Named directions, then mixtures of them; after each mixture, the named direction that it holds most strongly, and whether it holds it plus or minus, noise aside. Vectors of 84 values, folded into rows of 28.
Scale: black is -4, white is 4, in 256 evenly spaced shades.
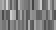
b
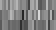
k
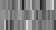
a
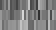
k, minus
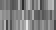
a, plus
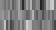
a, plus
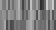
a, plus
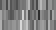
k, minus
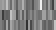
b, plus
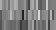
k, plus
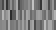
b, minus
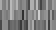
k, plus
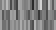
b, plus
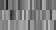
b, minus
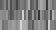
k, minus
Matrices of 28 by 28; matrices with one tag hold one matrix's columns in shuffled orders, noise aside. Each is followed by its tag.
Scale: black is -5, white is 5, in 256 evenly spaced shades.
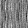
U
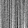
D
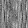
U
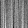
D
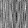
U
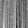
D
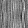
U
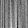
D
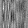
U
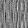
U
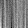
D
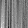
D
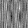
U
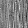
U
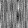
U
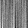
D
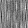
U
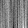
D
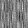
U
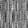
U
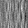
U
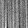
D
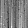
D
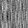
U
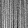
D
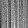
D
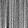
D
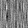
U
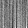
D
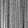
D
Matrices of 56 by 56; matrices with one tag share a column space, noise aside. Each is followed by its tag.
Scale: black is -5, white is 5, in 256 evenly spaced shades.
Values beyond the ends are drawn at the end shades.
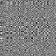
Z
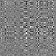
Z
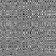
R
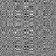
R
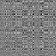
R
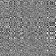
Z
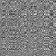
R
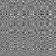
R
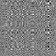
R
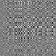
Z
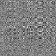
Z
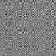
R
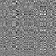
R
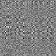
Z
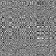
Z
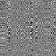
Z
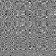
R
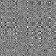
Z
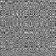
R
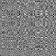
R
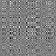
Z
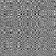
R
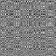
R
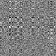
Z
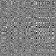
Z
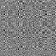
R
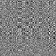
Z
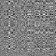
R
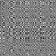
Z
